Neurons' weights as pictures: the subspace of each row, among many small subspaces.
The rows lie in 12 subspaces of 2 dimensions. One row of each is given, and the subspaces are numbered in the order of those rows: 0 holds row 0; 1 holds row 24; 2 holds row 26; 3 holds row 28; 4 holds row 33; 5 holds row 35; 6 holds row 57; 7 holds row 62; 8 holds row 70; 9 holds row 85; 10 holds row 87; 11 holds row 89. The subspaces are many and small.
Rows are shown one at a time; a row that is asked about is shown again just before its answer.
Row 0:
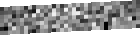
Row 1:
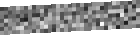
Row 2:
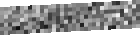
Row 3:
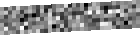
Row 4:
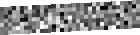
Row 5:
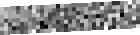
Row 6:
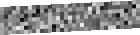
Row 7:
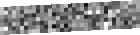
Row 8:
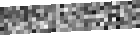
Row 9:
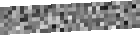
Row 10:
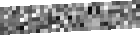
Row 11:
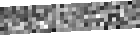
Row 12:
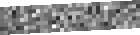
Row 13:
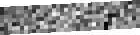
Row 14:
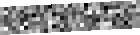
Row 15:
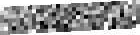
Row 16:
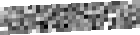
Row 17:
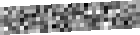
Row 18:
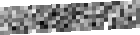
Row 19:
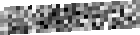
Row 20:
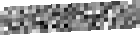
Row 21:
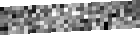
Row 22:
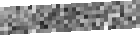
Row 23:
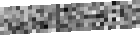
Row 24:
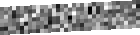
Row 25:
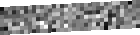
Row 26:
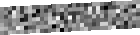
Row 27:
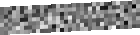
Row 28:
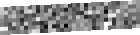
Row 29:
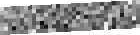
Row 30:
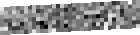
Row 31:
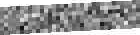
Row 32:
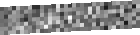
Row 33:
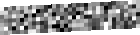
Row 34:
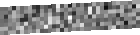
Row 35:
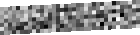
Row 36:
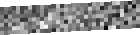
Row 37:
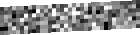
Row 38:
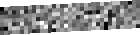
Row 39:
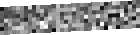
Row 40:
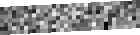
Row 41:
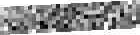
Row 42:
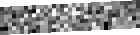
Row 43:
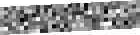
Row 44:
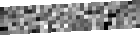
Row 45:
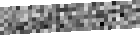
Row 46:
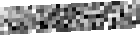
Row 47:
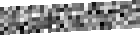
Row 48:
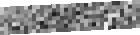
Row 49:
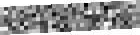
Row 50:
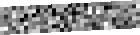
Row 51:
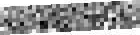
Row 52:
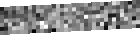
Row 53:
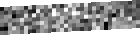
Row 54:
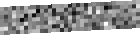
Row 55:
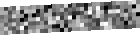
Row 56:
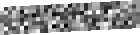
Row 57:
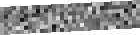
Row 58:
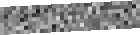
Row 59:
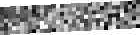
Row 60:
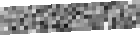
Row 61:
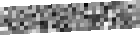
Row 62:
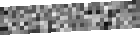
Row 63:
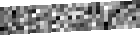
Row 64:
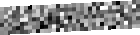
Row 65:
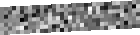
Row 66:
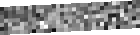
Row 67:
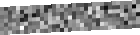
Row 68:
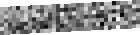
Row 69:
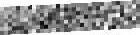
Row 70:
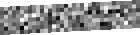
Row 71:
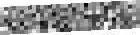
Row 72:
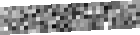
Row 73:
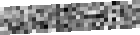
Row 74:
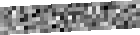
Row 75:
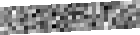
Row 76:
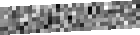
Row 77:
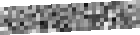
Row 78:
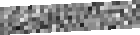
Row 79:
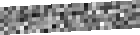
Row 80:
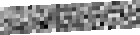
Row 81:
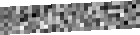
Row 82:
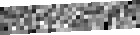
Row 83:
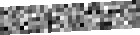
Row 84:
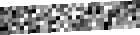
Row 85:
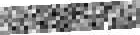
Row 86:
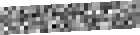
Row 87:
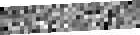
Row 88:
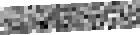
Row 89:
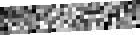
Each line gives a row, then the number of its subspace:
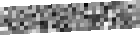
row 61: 7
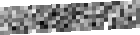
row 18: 9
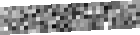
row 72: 11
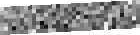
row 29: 4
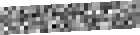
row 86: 10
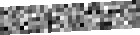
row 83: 7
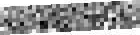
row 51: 7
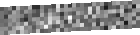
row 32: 1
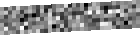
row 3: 8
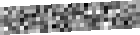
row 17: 8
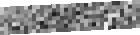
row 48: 6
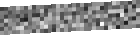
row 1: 3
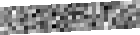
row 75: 2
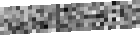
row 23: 5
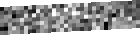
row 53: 1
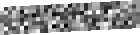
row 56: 10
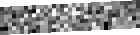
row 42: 0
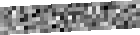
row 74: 2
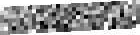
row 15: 4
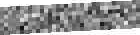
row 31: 8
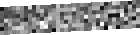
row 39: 3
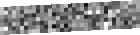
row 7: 8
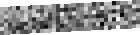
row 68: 5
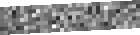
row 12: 2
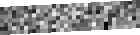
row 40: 9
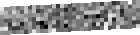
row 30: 10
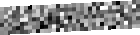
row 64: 2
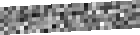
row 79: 5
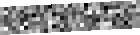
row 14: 7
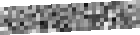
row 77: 7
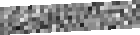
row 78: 6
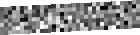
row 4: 2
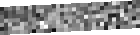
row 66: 8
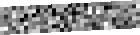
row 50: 0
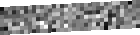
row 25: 10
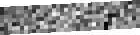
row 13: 6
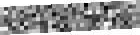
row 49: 7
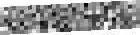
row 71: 7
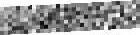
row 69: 0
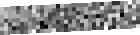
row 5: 11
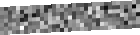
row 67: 4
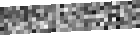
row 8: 5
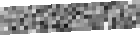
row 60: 4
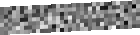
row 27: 2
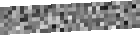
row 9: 2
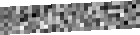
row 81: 11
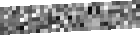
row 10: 9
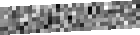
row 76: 1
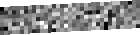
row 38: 10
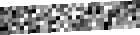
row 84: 9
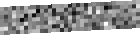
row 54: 0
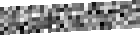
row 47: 5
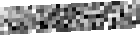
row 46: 11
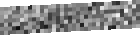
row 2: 6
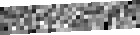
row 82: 4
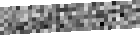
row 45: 5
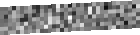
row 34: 1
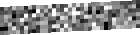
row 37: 0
